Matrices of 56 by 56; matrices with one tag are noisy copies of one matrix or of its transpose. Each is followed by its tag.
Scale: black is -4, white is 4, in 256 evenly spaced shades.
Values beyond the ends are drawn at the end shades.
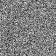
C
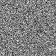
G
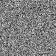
C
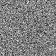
G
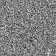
G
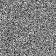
C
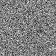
G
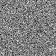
G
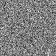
G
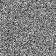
C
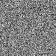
C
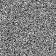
C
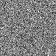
G
